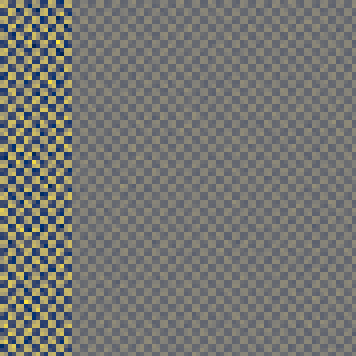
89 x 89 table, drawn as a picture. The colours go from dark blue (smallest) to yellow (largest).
The right part is calmer, past a seam about 20% of the way across. No overall slope runs across the table. No single row or column stands out from its neighbours. A checkerboard runs through the table. Neither half mirrors the other.
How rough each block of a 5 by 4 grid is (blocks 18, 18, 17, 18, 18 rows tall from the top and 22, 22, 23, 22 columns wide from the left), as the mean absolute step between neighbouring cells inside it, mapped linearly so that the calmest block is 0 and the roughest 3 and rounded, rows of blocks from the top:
3 0 0 0
3 0 0 0
3 0 0 0
3 0 0 0
3 0 0 0
